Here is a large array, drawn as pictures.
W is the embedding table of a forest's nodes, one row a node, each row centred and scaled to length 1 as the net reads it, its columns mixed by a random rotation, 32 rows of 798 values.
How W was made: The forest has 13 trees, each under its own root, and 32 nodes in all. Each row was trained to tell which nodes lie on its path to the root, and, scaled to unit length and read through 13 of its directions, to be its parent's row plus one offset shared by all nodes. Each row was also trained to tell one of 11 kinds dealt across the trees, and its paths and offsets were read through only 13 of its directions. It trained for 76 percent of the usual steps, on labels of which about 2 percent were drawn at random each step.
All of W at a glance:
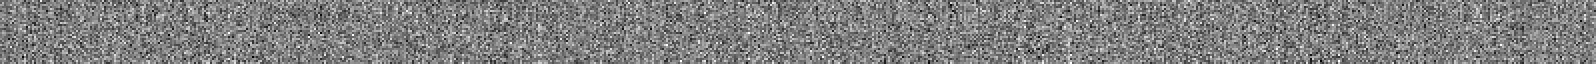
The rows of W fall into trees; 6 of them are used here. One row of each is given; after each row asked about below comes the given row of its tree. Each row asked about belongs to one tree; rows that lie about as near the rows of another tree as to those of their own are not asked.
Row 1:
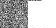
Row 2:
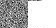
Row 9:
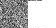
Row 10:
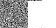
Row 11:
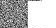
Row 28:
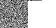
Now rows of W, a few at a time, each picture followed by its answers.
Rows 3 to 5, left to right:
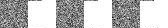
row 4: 9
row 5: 10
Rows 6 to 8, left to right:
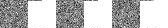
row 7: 9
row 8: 2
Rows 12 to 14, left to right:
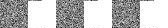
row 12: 2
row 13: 1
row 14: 1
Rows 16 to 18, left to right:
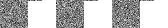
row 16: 9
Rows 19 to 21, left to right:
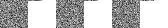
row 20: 1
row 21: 28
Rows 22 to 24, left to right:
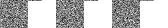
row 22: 11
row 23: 11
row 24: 9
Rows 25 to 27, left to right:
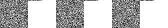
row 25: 2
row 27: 1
